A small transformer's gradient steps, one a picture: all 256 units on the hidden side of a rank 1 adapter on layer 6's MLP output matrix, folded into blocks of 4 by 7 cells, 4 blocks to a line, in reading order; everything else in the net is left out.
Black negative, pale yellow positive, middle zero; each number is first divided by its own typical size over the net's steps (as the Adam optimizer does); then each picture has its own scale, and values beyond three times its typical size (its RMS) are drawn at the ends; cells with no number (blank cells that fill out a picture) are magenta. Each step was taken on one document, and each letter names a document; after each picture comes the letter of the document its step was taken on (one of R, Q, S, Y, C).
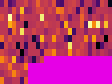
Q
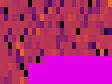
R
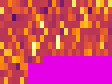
R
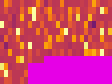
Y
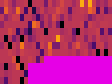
R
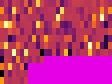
Q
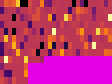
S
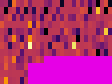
R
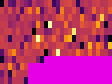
Q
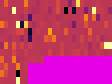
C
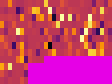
Y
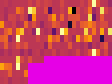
Y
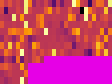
R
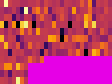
Y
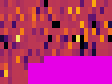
Y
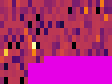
R
